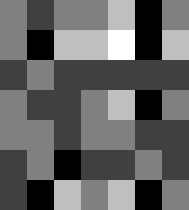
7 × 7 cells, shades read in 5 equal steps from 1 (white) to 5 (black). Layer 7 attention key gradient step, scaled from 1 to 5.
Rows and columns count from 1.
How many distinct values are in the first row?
4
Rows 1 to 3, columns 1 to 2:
3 4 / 3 5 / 4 3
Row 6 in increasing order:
3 3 4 4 4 4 5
